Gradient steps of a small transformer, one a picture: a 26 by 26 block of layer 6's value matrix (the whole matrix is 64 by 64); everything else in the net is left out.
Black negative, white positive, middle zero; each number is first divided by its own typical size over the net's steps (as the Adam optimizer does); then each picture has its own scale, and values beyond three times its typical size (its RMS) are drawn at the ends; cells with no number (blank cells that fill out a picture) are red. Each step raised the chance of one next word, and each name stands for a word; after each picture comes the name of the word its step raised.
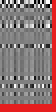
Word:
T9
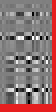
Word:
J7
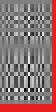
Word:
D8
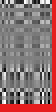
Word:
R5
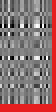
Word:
D8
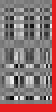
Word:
D8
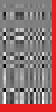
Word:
J7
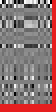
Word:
T9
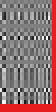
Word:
J7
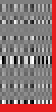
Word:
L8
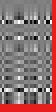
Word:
J7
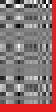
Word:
T9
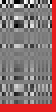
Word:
T9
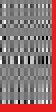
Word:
L8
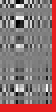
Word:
T9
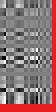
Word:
J7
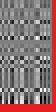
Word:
J7
